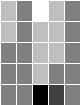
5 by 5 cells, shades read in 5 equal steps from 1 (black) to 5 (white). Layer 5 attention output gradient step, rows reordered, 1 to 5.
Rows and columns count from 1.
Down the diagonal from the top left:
4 3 4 3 3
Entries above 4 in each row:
1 0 0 0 0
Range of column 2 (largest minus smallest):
0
